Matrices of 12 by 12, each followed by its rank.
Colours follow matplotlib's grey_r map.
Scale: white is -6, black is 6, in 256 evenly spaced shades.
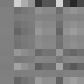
one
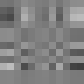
one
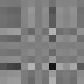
one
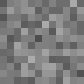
full rank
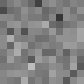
full rank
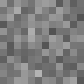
full rank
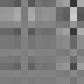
one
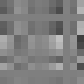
one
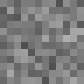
full rank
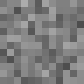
full rank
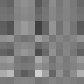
one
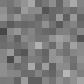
full rank
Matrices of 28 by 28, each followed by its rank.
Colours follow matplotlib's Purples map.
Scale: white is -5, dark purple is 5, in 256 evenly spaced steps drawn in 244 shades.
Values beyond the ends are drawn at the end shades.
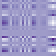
one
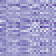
three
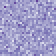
full rank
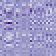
three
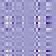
one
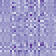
three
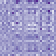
three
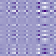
one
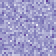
full rank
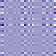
one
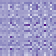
three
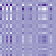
one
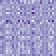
three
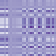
one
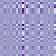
one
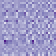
three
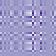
one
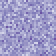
full rank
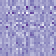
three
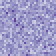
full rank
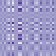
one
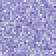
full rank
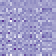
three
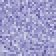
full rank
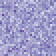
full rank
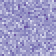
full rank
